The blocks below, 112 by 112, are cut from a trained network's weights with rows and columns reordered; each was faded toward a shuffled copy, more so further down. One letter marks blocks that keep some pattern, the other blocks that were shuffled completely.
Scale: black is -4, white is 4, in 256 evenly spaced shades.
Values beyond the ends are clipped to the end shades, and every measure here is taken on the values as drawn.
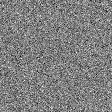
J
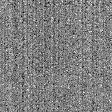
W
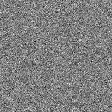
W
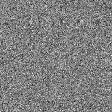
W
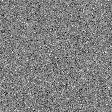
J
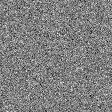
J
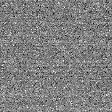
W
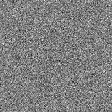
W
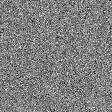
J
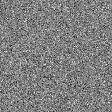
W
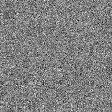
W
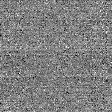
W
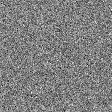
J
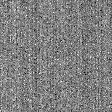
W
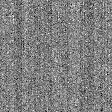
W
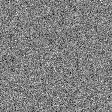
J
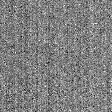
W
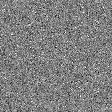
J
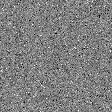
J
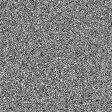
J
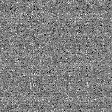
W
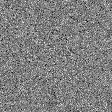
J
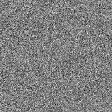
W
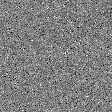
J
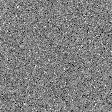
J
